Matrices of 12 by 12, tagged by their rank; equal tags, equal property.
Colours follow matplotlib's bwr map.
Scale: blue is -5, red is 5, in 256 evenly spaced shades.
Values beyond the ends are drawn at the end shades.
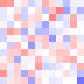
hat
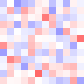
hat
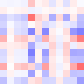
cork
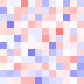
hat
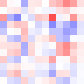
cork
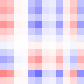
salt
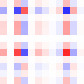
salt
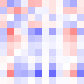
cork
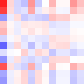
cork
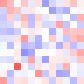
hat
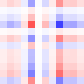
salt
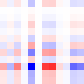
salt
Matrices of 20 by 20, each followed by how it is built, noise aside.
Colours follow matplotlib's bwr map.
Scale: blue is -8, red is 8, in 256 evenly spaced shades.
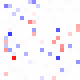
sparse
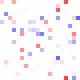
sparse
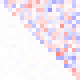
upper triangular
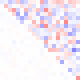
upper triangular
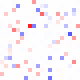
sparse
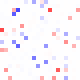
sparse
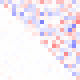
upper triangular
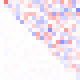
upper triangular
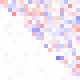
upper triangular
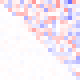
upper triangular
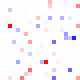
sparse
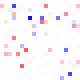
sparse
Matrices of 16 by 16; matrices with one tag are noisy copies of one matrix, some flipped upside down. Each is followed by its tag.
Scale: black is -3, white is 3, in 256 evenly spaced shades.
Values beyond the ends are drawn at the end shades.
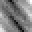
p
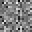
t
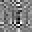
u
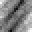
p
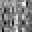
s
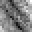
p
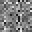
t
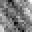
p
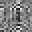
u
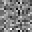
t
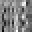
s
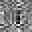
u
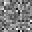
t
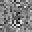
u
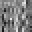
s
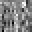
s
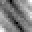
p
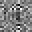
u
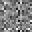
t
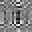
u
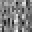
s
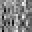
s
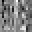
s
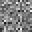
t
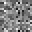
t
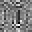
u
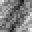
p
